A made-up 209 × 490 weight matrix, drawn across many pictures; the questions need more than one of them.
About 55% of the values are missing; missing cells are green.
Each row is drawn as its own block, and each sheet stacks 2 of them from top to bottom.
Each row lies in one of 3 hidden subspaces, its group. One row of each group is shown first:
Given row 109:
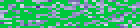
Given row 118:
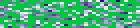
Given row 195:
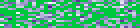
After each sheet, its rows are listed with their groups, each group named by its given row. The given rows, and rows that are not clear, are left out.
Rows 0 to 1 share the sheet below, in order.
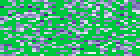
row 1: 109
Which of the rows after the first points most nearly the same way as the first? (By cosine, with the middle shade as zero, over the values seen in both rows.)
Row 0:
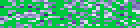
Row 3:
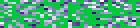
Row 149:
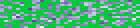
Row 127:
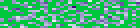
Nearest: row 149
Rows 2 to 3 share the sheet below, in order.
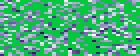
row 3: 118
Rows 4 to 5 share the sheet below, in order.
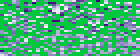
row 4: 195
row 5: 118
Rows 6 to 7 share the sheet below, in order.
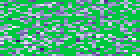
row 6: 109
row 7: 195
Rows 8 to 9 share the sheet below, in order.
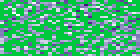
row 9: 109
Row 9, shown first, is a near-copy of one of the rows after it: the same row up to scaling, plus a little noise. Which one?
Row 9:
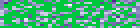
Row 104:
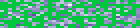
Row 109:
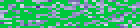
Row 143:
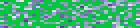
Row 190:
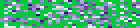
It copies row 104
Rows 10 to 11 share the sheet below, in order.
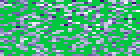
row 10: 118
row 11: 118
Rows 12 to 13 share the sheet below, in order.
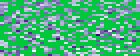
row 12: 109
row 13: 118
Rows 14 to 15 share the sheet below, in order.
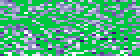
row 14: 118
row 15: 195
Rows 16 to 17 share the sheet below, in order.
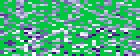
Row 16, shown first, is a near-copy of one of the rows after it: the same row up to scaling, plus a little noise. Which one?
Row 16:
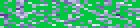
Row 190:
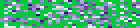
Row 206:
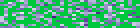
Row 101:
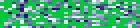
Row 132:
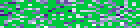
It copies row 132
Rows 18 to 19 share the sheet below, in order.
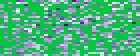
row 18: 118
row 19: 195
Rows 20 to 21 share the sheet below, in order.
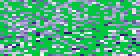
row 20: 118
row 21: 109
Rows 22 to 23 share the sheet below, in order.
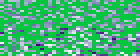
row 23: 195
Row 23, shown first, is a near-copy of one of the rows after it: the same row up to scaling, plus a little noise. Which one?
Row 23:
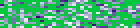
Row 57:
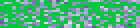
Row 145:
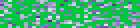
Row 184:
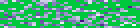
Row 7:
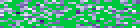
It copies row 145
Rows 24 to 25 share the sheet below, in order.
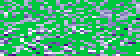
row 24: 109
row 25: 109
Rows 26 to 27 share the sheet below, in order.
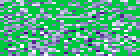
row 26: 109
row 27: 109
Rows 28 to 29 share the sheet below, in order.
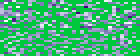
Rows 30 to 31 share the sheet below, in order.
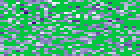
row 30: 118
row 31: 109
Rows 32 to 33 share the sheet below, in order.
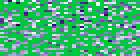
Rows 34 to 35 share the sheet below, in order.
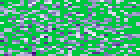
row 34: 118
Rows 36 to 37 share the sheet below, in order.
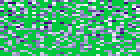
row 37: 195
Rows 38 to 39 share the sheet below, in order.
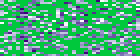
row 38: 118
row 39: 118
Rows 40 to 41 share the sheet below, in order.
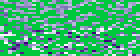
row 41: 109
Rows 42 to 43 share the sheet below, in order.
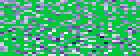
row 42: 109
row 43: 109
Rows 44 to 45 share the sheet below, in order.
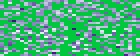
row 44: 109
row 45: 118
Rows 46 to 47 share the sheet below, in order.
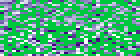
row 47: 118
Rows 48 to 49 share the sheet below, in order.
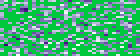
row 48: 118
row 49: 118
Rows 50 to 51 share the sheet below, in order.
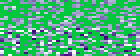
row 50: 109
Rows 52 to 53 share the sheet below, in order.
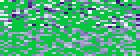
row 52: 109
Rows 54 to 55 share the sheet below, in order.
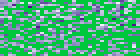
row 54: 195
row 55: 109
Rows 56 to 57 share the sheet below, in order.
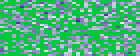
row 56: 109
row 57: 195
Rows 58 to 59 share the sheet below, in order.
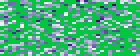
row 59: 118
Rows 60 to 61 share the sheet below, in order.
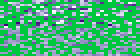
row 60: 195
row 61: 109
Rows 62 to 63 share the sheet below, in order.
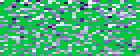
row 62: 195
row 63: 109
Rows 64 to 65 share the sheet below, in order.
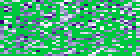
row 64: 195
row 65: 118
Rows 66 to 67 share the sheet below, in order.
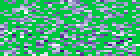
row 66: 118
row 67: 109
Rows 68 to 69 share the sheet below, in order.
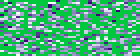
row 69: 118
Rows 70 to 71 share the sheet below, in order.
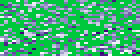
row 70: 109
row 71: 195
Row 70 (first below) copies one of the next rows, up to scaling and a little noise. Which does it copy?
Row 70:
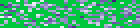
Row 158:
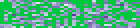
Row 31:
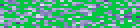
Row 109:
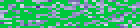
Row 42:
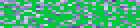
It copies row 42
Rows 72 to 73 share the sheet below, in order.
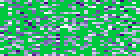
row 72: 118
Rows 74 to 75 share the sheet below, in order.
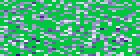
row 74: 118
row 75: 118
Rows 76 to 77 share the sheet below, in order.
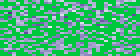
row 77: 195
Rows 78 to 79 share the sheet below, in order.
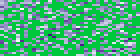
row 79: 195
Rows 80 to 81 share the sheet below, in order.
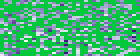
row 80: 195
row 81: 118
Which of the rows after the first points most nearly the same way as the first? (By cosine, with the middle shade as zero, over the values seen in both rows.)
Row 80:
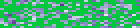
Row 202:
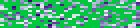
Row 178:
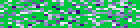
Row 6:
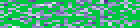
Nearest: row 202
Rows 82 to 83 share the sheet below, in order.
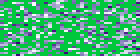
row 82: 109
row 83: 118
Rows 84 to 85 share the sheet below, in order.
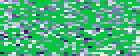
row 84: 109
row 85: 195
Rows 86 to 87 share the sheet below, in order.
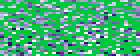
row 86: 109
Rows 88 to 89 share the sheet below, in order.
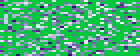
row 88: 195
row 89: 118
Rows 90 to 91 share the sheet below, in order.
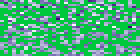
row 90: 195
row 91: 109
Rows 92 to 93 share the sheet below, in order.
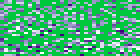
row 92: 118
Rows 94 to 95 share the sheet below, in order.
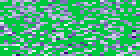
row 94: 118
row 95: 118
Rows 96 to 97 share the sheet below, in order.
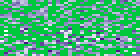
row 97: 195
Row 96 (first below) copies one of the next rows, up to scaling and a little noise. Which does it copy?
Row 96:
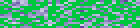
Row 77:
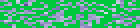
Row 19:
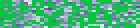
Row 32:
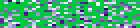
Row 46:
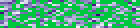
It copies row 32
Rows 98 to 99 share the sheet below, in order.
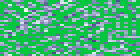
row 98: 118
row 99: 118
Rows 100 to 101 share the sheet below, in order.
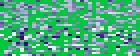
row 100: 195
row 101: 109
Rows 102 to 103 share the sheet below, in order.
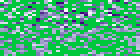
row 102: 109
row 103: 195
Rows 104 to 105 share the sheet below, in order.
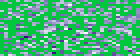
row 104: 109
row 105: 118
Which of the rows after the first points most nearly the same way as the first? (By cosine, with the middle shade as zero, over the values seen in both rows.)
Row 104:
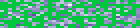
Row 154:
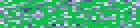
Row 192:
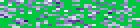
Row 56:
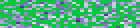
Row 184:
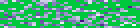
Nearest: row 184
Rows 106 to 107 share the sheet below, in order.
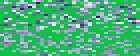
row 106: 109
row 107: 195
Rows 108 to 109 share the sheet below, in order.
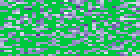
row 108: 118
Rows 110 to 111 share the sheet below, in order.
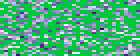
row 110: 118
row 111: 118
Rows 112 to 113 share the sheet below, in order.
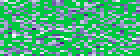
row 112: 118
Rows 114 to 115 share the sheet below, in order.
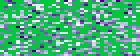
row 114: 118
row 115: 118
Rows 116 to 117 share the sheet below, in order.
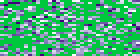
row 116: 109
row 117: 195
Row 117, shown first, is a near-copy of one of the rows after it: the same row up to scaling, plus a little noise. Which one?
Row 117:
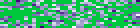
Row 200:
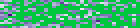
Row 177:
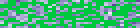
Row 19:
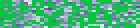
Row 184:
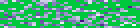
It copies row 177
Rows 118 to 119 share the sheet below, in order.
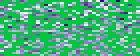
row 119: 118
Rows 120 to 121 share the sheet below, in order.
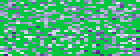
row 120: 195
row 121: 195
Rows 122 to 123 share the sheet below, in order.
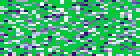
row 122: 109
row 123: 195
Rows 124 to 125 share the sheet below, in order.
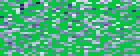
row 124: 109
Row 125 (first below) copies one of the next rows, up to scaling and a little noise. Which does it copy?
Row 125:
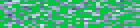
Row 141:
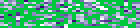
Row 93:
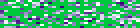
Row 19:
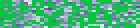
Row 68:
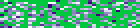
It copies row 93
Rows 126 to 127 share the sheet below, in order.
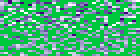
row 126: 118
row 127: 195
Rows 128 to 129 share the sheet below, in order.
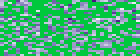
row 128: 109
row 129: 118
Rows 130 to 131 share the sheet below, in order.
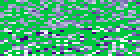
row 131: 118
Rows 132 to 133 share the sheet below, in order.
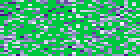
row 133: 118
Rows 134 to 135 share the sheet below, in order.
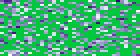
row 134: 118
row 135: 195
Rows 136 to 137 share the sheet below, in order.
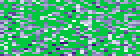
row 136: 118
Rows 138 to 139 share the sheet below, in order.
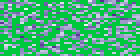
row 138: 118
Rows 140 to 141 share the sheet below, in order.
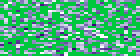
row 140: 109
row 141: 195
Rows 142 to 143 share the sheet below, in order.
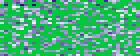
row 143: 109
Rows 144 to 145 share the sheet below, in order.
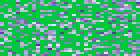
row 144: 118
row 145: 195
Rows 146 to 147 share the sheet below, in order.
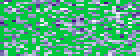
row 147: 195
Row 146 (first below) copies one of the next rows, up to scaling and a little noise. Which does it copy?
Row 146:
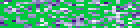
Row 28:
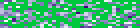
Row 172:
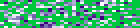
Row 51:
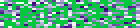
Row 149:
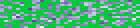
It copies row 28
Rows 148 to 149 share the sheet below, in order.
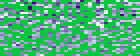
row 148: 195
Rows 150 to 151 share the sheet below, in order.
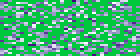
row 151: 118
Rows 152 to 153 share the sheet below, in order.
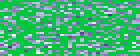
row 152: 109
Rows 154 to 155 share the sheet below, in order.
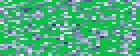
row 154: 118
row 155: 109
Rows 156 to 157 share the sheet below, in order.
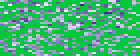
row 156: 109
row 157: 109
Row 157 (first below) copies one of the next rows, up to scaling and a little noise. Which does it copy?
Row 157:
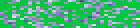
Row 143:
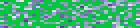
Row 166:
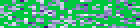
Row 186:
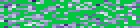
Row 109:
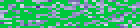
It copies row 143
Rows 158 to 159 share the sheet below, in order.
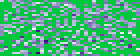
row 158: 109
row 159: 109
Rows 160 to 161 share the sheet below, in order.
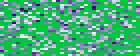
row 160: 118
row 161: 118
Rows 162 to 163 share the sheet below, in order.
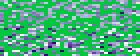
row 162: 109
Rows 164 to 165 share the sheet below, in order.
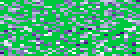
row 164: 195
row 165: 195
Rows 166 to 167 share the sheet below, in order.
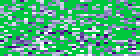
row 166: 109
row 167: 118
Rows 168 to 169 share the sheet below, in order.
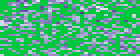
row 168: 195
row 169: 118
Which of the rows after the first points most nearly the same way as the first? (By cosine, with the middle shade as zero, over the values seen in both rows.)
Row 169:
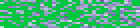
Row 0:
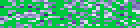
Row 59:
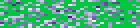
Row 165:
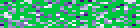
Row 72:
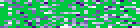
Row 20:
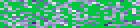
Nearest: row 59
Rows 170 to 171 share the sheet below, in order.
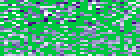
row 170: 118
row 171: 109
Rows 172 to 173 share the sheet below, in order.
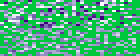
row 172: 195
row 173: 195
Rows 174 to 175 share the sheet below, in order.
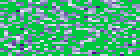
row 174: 118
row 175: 109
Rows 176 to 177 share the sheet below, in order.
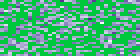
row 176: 195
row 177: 195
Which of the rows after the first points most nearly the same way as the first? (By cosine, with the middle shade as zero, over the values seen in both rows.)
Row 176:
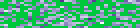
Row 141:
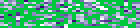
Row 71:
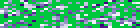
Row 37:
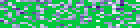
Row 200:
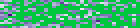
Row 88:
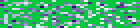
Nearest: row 200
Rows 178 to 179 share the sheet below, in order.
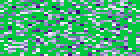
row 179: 118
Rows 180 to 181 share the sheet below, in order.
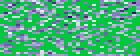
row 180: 118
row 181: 109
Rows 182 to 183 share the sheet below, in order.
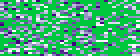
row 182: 195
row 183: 109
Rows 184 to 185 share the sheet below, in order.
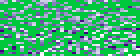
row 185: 195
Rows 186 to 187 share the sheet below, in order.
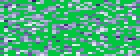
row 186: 109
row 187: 109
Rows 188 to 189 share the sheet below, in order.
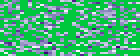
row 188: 118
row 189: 195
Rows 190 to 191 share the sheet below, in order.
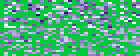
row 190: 109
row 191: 118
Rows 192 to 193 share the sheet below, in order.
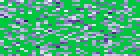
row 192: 109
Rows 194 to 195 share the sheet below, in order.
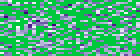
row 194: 118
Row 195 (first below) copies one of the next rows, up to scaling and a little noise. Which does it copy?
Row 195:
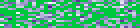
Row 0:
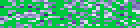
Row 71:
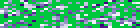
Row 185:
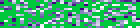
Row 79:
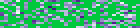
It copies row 79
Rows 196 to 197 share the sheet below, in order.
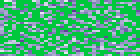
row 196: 118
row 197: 118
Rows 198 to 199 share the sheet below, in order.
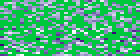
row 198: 118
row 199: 195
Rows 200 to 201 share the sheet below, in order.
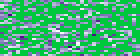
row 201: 118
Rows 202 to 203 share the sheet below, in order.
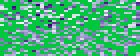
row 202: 195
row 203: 118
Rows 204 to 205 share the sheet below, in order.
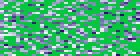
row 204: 109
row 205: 109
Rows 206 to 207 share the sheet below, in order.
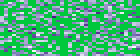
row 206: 109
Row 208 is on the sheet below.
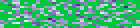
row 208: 109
